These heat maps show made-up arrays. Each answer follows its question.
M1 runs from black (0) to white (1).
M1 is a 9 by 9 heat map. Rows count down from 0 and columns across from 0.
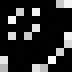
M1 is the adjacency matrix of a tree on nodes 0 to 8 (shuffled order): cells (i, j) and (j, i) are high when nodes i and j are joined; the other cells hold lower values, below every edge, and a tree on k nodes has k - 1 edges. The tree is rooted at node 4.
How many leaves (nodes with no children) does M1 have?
4
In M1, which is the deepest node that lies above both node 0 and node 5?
8
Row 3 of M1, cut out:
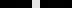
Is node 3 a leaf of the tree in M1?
yes
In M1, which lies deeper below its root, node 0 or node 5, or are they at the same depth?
the same depth
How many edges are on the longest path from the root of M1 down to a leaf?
4
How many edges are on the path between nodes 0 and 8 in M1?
1
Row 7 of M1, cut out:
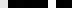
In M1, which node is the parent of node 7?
0
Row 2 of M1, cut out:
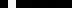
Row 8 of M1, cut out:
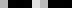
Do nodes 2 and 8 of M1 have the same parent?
no
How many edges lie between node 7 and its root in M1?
3
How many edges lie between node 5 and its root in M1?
2
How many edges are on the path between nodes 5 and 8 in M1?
1
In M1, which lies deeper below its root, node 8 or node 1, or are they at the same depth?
the same depth
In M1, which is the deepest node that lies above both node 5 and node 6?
8
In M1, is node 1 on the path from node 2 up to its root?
yes
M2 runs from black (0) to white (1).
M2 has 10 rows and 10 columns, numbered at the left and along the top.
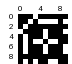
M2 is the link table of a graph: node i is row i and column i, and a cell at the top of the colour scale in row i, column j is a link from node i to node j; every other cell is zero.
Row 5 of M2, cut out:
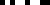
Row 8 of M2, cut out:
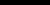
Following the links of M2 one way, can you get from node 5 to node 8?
no
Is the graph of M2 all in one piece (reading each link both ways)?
no
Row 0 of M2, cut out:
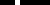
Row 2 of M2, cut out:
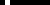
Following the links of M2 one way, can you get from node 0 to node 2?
yes
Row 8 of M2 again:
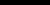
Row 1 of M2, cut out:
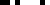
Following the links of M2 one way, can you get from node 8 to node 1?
no
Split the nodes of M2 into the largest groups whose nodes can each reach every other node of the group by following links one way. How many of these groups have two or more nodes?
1
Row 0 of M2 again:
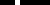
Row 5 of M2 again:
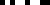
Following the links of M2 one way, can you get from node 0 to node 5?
yes
